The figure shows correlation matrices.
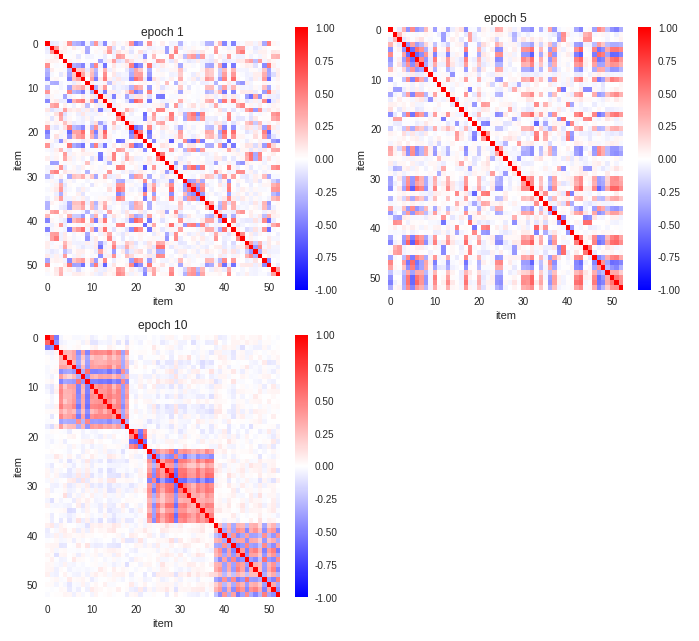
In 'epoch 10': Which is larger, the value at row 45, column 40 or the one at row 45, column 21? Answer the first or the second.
the first
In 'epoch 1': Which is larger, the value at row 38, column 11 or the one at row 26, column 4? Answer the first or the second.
the second
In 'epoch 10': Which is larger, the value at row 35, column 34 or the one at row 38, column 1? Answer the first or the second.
the first
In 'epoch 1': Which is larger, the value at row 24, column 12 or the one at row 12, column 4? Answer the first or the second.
the first
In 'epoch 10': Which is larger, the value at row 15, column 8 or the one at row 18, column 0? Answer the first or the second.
the first
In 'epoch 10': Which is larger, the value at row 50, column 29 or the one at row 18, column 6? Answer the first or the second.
the second
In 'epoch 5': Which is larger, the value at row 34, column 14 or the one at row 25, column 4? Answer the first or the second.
the first
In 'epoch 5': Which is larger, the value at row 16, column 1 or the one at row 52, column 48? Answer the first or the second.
the first
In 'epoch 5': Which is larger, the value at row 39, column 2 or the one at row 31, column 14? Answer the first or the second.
the first
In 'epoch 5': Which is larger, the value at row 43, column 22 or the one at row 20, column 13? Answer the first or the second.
the second
